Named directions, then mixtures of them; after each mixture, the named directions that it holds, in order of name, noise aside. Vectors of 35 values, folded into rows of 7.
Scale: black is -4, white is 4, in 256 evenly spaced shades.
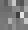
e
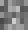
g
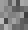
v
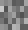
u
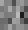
e, g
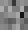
e, u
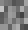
u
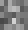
g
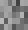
v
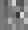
e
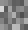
u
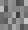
e, u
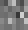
e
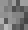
v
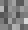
e, u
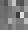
e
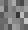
e, u
